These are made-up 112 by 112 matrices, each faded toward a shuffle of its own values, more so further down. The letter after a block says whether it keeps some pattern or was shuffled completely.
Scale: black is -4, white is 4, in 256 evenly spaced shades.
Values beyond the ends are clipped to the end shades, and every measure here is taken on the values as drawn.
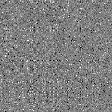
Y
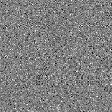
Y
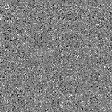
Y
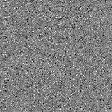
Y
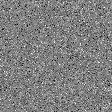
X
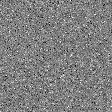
X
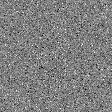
X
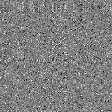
Y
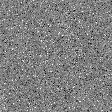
X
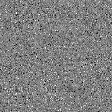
Y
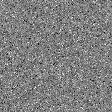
X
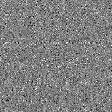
Y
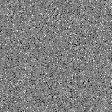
Y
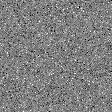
X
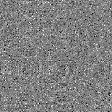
Y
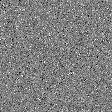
X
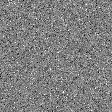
X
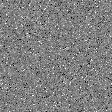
X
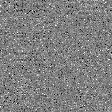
Y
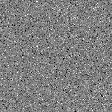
Y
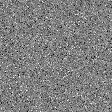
X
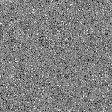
Y
